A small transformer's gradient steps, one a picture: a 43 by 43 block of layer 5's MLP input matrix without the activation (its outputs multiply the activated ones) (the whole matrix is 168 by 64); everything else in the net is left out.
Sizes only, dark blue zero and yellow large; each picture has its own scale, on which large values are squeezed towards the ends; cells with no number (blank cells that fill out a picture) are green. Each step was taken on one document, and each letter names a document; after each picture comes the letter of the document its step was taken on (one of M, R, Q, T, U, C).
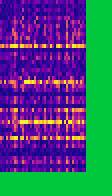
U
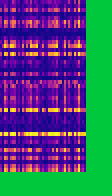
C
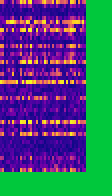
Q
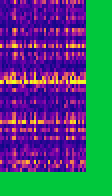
U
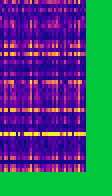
C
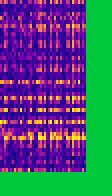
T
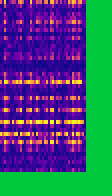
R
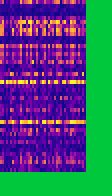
Q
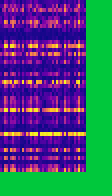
C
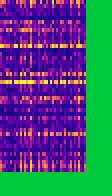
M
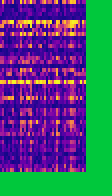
Q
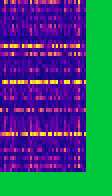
C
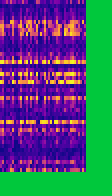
Q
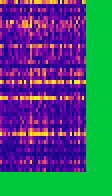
M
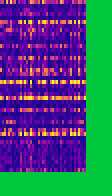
M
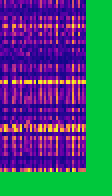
T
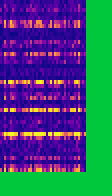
C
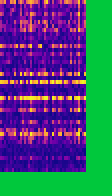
M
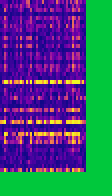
R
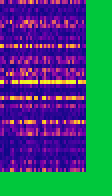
Q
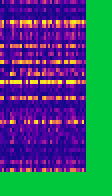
Q
